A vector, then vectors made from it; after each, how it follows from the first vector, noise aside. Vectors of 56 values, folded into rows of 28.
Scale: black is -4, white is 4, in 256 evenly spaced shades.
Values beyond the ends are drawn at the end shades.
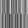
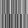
copied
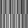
negated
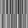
reversed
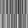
reversed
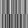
copied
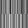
negated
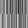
reversed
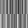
reversed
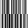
scaled up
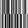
scaled up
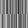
reversed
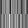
negated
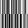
scaled up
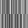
copied
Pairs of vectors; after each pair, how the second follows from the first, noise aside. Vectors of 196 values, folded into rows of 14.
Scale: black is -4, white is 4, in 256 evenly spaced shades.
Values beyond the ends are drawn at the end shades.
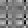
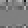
partly zeroed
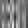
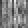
reversed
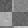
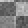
reversed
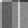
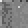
partly zeroed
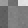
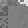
partly zeroed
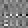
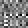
scaled up
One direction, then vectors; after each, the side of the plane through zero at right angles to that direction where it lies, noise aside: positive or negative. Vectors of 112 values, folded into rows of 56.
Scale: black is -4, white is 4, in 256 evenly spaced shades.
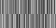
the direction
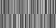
negative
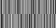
negative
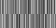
positive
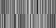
negative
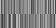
negative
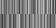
negative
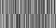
positive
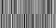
positive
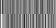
positive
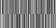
positive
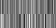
positive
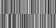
negative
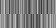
positive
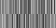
positive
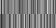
negative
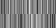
negative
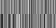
negative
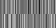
positive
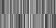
positive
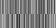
positive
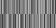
negative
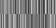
positive
